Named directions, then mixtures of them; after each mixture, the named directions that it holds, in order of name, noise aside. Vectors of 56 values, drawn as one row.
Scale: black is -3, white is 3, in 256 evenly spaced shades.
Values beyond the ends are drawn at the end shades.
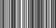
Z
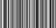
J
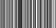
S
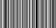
J, S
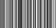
S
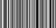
J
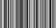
J, Z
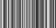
J, Z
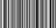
J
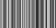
J, Z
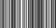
Z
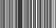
S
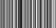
S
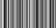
J
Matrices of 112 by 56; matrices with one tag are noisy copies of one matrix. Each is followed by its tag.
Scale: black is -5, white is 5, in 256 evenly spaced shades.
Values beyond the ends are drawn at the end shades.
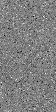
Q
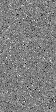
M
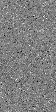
Q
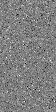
M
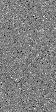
Q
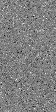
Q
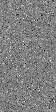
M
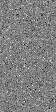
M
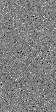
Q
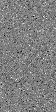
Q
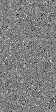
M
